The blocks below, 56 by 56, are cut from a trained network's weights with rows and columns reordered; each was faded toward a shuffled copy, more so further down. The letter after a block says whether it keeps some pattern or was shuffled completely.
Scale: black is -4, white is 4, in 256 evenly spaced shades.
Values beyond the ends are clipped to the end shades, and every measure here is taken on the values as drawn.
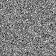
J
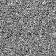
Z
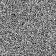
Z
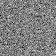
J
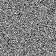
J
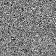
Z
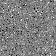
J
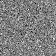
J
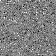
Z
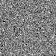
Z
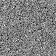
J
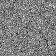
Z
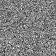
J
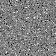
J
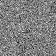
J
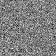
Z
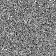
J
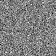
Z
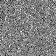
Z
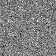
Z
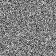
J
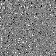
Z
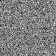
Z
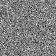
J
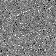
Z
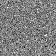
J
